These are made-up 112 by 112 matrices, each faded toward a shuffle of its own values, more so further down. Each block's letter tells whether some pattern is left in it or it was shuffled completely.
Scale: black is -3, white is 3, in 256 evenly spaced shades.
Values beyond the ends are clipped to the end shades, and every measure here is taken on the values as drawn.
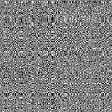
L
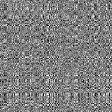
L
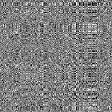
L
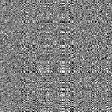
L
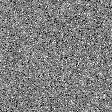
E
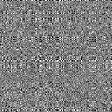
L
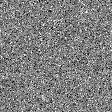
E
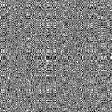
L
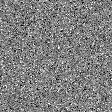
E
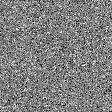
E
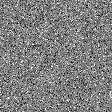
E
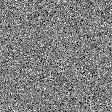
E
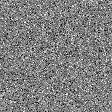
E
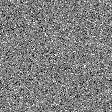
E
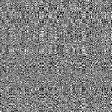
L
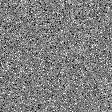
E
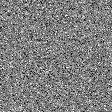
E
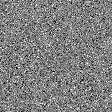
E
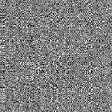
L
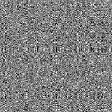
L
